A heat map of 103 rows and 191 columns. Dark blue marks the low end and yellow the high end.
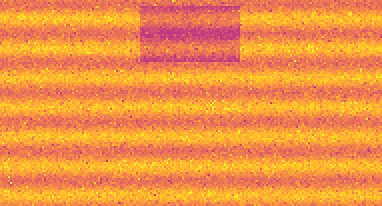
In the top middle lies a patch that is lower than the rest. Stripes running across repeat 7 times from top to bottom. The top middle is the ninth with the lowest average.
